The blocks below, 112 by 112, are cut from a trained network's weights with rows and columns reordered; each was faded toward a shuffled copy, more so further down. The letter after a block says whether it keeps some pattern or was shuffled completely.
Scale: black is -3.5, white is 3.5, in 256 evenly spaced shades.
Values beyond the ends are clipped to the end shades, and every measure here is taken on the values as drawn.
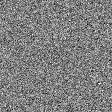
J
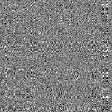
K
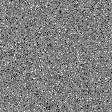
J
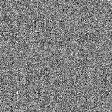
K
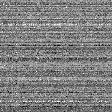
K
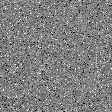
J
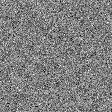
J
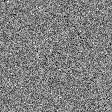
J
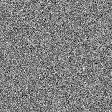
J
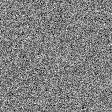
J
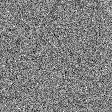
J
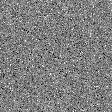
J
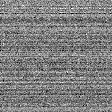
K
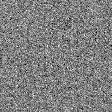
K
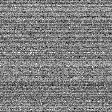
K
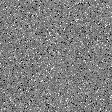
J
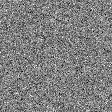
J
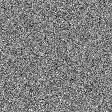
J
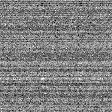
K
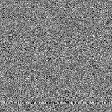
K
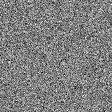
J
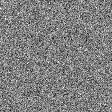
J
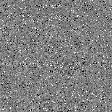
K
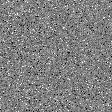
J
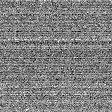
K
